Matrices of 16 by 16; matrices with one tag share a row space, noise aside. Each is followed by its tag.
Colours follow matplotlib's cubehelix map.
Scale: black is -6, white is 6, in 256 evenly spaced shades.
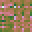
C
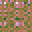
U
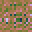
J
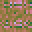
J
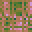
J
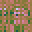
U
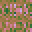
J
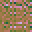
J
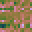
C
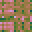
C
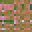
C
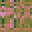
C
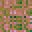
J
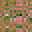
J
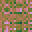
J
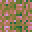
J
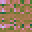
C
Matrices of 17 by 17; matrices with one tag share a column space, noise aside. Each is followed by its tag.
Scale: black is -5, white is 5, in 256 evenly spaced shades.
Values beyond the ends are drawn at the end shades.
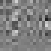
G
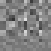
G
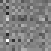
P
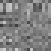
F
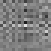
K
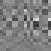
G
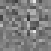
G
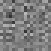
K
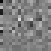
G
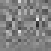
G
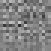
K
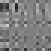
F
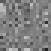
F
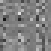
P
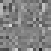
F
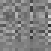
K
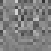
G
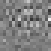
G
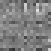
F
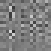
K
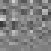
G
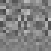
G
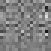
K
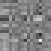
P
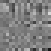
F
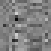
P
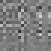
K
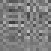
K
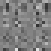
F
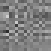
K
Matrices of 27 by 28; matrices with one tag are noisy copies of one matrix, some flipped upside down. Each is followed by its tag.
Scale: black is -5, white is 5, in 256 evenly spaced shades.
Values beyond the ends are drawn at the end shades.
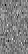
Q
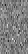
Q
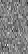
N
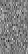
Q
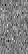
Q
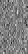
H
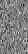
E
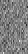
H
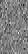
E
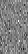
E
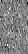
N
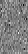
E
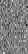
H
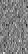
H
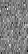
N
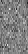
N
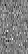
Q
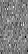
N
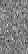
Q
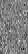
E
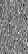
E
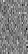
H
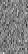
H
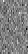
H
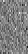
H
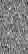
N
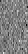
H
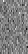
H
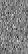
Q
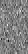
Q
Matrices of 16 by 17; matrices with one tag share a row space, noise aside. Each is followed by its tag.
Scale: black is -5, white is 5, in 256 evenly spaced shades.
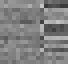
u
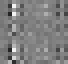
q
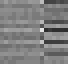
u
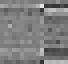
u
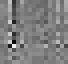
q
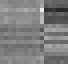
u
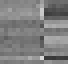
u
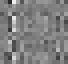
q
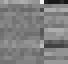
u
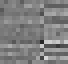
u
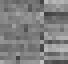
u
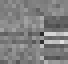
u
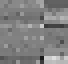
u
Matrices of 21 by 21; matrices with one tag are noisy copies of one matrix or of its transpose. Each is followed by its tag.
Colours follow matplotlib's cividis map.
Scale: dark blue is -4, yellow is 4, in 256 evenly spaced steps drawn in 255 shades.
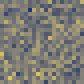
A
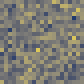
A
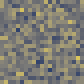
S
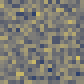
S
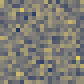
S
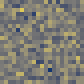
S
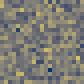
S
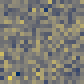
A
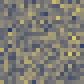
A
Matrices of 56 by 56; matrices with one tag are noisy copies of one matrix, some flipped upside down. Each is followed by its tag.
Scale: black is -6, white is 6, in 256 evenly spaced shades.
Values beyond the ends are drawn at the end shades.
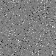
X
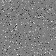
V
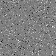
X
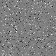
V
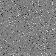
X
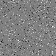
X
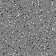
X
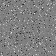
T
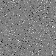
X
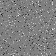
X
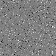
X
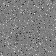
T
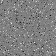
T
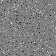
T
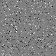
V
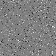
X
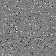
V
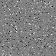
V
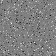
T
